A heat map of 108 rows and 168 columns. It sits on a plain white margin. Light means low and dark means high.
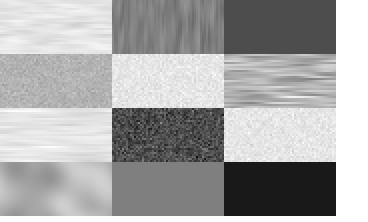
The table splits into 4 rows of 3 panels. Panel 1,1: very low, streaked across, faint in contrast. Panel 1,2: middling, streaked downward, faint in contrast. Panel 1,3: high, flat. Panel 2,1: low, fine-grained, faint in contrast. Panel 2,2: very low, fine-grained, faint in contrast. Panel 2,3: low, streaked across. Panel 3,1: very low, streaked across, faint in contrast. Panel 3,2: high, fine-grained. Panel 3,3: very low, fine-grained, faint in contrast. Panel 4,1: low, smooth. Panel 4,2: middling, flat. Panel 4,3: very high, flat.
